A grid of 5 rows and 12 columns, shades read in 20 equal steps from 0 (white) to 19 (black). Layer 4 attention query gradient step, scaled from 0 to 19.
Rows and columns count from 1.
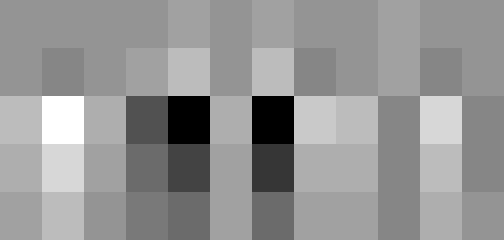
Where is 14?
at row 4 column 5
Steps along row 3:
down up up up down up down up up down up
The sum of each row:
93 91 98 98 96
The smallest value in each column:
5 0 6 7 5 6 5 4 5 7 3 8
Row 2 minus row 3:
3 9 2 -6 -14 2 -14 5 3 -2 6 -1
